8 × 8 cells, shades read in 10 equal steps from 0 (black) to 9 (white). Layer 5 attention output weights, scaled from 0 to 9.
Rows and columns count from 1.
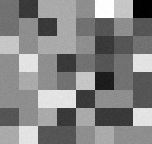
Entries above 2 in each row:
6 7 7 7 7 7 5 8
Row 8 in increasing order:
3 3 5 5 5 6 6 8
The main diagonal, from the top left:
4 5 6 2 7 5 2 5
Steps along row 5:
up down down up down up down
